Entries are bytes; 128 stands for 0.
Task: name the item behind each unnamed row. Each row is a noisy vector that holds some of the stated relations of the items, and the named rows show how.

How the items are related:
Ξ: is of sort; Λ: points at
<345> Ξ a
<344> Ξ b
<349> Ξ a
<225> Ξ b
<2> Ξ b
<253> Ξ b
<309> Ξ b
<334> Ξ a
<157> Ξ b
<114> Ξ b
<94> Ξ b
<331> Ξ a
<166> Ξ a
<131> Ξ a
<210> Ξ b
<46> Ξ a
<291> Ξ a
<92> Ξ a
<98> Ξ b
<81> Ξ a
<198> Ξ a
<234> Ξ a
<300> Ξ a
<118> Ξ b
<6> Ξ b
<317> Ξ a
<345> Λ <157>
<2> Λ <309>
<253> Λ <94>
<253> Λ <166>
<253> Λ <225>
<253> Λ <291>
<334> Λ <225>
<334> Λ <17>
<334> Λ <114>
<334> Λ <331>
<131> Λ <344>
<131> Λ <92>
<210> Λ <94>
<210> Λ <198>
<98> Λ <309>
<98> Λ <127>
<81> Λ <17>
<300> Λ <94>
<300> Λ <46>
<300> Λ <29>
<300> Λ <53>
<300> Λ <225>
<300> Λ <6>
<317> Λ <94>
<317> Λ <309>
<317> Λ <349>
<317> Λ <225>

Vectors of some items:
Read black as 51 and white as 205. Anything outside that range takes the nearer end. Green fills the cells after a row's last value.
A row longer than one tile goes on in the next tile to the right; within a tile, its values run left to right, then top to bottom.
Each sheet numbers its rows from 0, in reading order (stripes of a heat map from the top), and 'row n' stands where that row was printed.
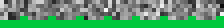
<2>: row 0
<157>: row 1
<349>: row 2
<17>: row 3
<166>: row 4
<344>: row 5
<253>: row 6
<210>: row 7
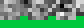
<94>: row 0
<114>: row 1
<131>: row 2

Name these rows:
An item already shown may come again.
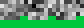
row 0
<309>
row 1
<131>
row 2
<198>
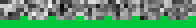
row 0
<127>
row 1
<344>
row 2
<300>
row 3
<6>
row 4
<46>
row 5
<331>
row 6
<317>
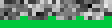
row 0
<345>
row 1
<127>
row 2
<253>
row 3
<92>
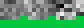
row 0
<234>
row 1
<118>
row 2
<92>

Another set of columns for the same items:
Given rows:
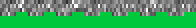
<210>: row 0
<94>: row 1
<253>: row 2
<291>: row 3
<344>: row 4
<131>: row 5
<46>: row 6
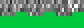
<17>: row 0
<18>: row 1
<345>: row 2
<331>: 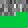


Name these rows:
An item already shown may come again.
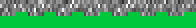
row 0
<198>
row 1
<131>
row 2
<300>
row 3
<92>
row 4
<300>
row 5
<127>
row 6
<114>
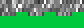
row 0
<345>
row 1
<317>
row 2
<309>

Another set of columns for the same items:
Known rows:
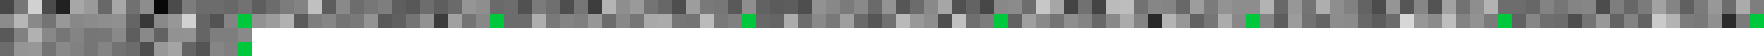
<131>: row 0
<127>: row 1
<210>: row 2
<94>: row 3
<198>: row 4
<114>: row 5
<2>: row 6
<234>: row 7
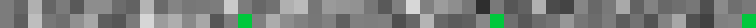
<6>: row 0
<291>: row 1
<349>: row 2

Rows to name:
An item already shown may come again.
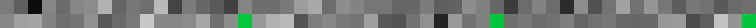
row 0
<253>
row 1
<127>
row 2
<317>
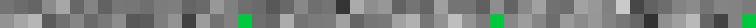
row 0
<127>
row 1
<210>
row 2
<92>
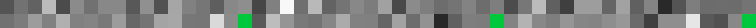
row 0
<300>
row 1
<17>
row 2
<131>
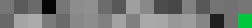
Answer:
<344>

